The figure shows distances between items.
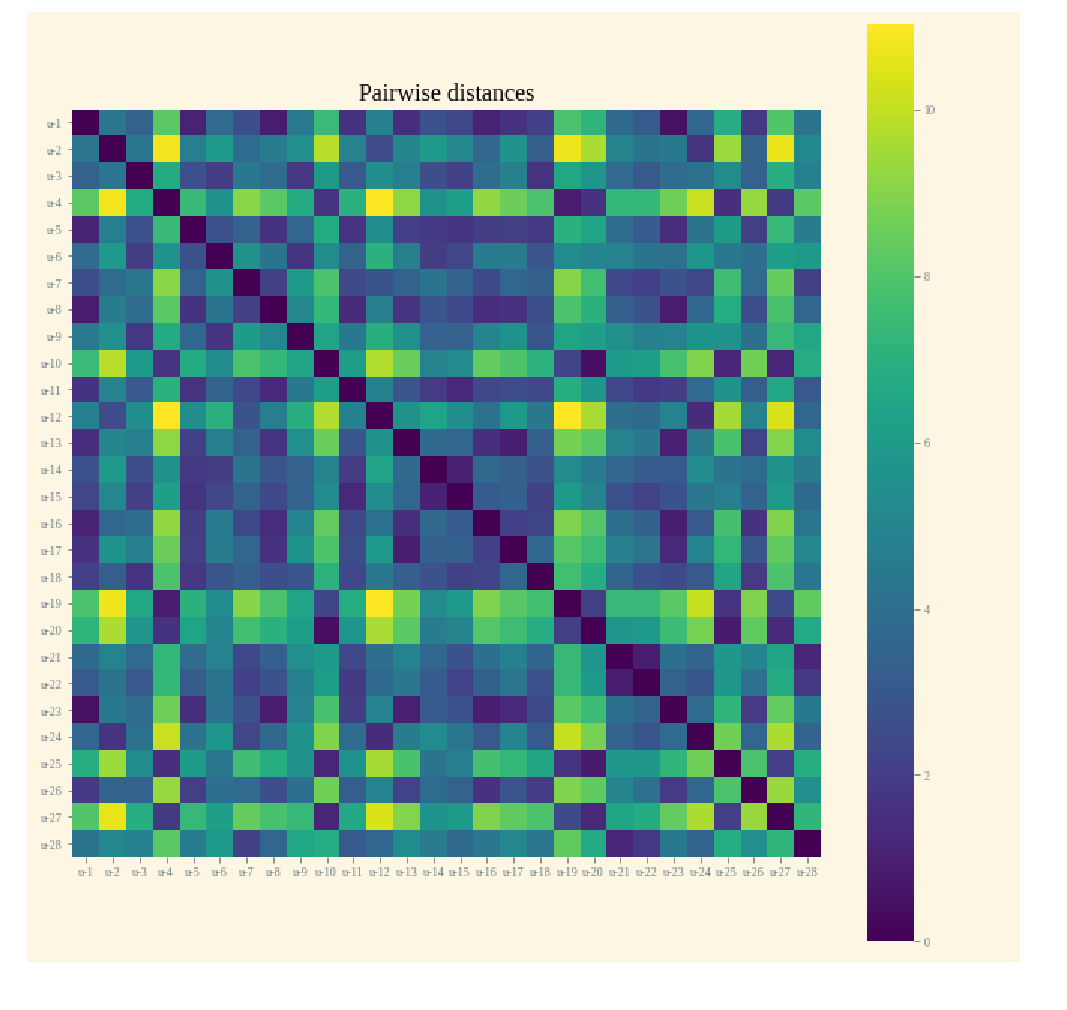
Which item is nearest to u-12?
u-24
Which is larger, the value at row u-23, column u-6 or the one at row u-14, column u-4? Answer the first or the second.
the second
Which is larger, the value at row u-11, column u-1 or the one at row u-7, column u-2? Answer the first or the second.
the second
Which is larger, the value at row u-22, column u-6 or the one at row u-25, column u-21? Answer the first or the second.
the second
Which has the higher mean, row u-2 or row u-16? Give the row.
u-2
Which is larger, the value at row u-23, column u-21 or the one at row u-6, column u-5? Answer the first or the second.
the first
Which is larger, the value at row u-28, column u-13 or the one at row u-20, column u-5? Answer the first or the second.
the second
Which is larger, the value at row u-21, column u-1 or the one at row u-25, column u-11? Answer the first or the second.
the second
